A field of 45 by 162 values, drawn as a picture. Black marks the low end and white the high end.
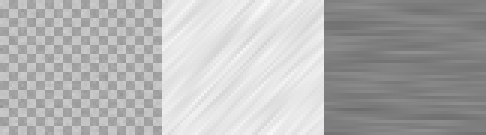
It is made of 1 by 3 panels. Panel 1,1: high, checkered. Panel 1,2: very high, slanting up to the right, faint in contrast. Panel 1,3: middling, streaked across, faint in contrast.
